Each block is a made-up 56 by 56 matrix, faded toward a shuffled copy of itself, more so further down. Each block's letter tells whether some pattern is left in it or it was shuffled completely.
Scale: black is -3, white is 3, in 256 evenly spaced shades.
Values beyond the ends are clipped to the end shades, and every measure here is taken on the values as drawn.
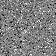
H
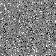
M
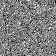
H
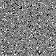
M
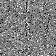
M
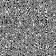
M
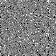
M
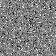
H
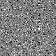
M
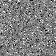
H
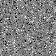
M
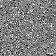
M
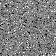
H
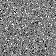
H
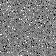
H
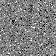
M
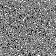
H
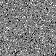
H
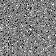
M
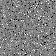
H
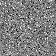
H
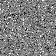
H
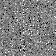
M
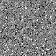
M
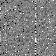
M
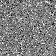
H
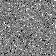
H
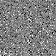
M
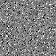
M
